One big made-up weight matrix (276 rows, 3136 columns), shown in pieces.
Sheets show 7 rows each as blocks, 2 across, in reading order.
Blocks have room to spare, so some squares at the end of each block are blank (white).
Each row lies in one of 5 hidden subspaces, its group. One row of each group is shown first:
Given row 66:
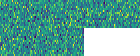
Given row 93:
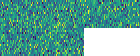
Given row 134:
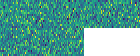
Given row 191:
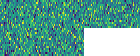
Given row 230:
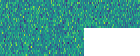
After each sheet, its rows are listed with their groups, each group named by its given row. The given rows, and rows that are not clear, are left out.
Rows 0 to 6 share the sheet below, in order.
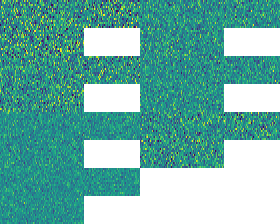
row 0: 134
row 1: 230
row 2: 66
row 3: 66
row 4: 191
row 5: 230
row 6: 134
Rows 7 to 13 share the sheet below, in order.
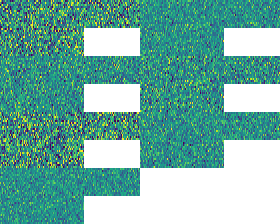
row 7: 230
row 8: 230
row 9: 66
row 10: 230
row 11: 93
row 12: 93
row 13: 191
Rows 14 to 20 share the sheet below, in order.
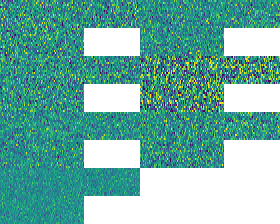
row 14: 191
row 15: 134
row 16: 93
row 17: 93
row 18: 134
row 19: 93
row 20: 66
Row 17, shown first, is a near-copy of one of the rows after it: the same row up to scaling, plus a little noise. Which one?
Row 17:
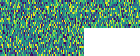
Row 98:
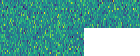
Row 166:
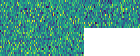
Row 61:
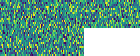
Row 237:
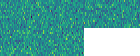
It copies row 61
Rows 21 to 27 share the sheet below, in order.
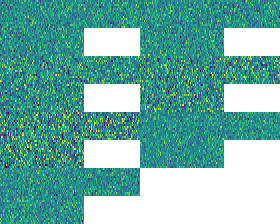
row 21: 230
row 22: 66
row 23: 134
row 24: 93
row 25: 191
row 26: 93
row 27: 93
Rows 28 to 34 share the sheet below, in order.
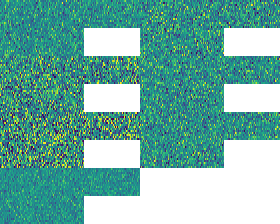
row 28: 191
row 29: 134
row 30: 191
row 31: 66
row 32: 93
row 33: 66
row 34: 191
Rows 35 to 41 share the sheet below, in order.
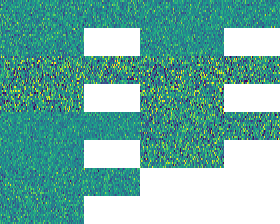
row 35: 191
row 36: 134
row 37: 66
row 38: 66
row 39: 230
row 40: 66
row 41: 66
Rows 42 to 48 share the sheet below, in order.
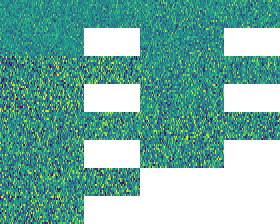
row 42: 191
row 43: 134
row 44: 66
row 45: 191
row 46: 93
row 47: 230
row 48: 230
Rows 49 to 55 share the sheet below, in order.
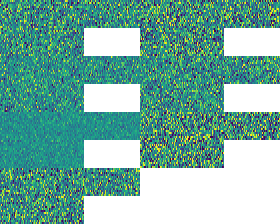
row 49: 230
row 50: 134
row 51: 191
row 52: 191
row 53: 230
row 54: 230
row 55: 66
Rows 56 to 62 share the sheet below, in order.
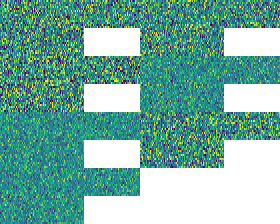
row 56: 134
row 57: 230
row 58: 230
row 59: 230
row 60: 230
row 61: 93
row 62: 230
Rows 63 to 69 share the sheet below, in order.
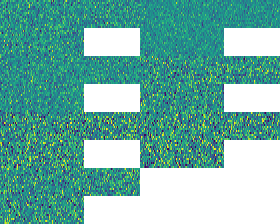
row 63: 230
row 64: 191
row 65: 230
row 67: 93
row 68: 191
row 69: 191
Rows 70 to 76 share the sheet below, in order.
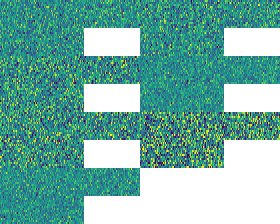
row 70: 93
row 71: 230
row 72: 93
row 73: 230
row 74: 230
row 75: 66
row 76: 134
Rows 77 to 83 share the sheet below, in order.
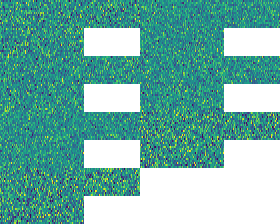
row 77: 134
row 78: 66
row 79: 191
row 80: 66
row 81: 230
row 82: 191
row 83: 93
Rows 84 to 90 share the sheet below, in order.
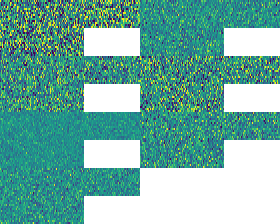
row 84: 93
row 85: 134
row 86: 93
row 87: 134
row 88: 134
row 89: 93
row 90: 134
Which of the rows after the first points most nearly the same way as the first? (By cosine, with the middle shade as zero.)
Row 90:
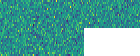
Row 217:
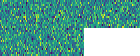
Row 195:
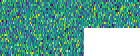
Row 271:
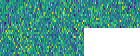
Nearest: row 271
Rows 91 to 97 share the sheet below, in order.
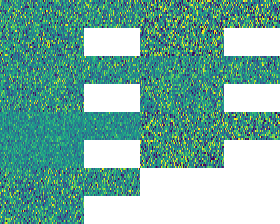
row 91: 66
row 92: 134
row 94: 191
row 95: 230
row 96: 134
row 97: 191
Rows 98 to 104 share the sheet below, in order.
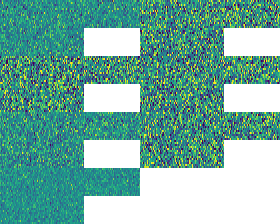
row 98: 93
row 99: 93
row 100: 230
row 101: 93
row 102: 93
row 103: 191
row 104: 93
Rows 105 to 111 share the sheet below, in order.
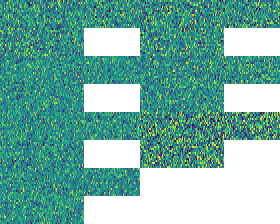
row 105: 230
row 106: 66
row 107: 66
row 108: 93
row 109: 93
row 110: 191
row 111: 134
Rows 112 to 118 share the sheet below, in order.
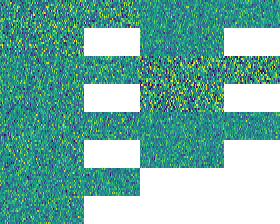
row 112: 93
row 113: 93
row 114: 93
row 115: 230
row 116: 191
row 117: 66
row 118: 66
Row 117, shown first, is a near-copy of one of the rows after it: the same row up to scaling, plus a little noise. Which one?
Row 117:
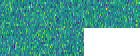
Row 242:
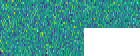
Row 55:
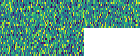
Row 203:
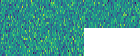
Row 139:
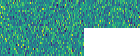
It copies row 55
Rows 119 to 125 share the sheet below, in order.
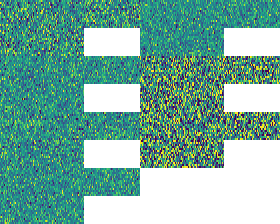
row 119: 93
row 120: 134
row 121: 191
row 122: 134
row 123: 66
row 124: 230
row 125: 191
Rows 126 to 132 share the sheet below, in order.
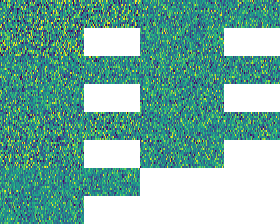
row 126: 134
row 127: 93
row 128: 66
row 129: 93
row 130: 230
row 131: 230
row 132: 191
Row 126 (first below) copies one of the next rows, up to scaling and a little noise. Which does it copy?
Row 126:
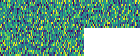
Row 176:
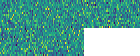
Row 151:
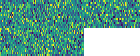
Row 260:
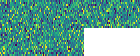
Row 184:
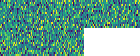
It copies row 184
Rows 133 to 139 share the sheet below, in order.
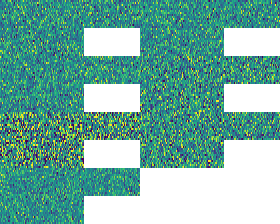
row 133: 134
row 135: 93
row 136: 66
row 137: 66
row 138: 134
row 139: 66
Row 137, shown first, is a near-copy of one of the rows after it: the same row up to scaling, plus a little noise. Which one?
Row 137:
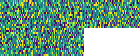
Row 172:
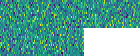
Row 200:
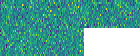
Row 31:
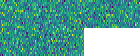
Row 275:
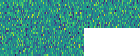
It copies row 275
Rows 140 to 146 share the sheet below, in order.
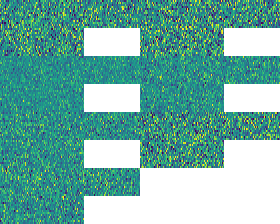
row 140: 191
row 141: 134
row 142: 66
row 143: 66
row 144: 134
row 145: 93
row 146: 66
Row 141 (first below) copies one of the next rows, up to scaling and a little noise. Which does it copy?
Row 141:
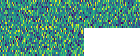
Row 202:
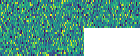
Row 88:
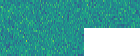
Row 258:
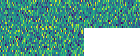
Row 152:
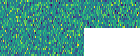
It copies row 258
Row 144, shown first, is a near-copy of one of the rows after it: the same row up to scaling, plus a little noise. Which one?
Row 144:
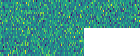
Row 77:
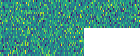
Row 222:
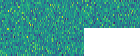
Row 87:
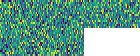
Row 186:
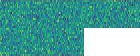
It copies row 77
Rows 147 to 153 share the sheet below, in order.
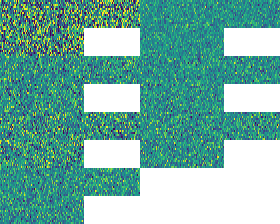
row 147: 93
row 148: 230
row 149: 191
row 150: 230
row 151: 134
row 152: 134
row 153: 93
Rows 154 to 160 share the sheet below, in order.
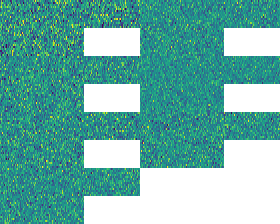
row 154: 134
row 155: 230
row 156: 191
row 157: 134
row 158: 134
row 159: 66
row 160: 191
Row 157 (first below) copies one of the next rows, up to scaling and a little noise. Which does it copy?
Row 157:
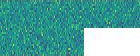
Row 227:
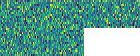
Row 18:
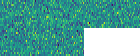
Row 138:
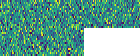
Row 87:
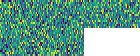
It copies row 138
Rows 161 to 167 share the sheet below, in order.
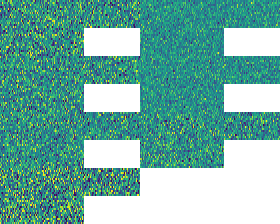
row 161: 134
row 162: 66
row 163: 134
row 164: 93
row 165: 93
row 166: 93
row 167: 93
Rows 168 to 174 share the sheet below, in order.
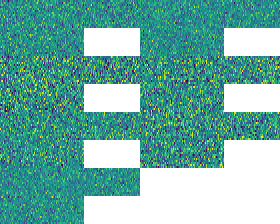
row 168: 191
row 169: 66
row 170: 191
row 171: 230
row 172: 66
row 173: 134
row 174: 230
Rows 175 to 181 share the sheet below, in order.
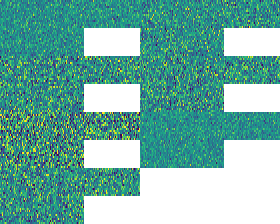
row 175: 93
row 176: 134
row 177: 230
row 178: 93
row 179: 93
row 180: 93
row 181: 93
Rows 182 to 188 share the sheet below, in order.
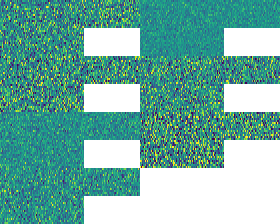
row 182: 93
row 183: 66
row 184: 134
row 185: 66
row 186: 134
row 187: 66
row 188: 191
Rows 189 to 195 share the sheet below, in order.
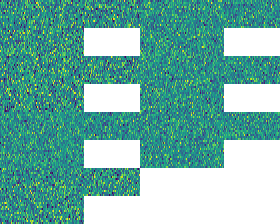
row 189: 93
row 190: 66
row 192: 230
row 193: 93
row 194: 230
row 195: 134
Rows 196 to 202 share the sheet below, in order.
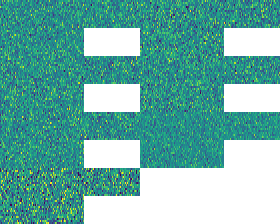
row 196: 191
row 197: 93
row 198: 66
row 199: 230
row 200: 66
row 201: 134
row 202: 134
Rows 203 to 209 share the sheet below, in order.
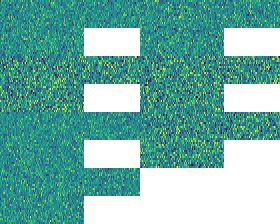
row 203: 66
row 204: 66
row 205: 93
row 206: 66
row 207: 191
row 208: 134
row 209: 93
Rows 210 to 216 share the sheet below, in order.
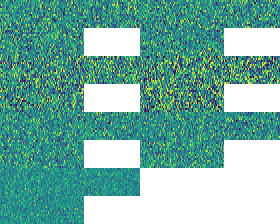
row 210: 191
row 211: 134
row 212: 66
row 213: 191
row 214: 230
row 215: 93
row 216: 66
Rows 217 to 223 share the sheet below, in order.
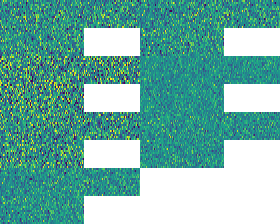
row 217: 134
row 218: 66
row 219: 230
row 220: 191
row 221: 93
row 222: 134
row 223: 66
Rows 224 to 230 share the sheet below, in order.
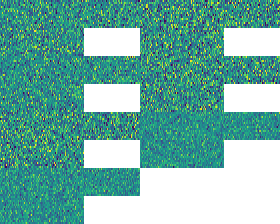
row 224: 134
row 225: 230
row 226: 134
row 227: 134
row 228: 191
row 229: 134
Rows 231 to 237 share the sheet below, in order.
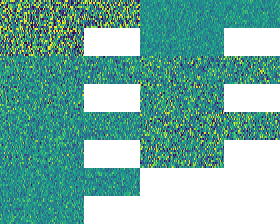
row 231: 230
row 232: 93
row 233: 66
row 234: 230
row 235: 230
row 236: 134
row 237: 93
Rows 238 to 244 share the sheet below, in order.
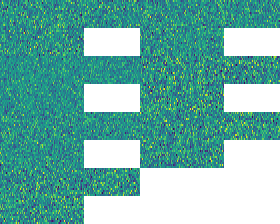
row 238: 93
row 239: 66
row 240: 191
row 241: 93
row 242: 66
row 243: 93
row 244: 134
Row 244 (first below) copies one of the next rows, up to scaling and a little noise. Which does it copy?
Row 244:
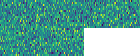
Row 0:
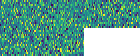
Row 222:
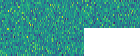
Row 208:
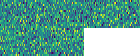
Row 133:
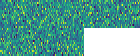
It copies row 208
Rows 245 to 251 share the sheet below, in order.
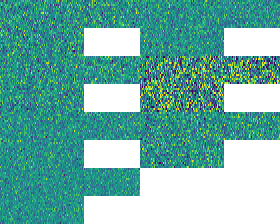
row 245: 134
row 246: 230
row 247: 93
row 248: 191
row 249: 230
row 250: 66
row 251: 66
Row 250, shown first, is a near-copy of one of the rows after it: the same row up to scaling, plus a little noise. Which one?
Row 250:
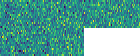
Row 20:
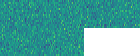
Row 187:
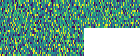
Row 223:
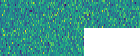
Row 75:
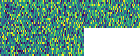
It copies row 75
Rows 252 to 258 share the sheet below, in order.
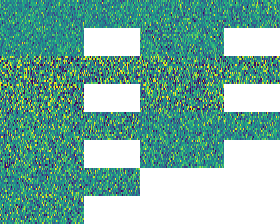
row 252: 191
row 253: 191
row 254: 230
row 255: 93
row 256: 191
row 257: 230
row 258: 134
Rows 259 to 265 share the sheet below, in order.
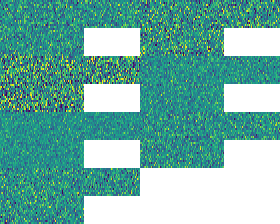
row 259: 230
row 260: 134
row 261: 134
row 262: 230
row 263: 66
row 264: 230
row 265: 191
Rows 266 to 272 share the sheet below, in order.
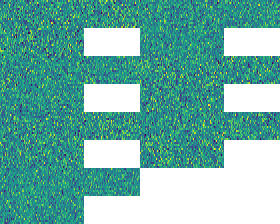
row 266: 134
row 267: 230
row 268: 66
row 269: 134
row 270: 93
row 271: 191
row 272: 191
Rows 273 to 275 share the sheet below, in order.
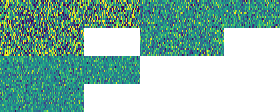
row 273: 191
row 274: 134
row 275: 66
